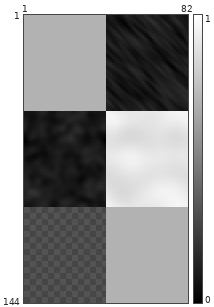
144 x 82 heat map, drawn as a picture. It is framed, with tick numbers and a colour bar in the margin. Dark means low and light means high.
The table splits into 3 rows of 2 panels. Panel 1,1: high, flat. Panel 1,2: very low, slanting down to the right, faint in contrast. Panel 2,1: very low, blotchy, faint in contrast. Panel 2,2: very high, smooth, faint in contrast. Panel 3,1: low, checkered, faint in contrast. Panel 3,2: high, flat.
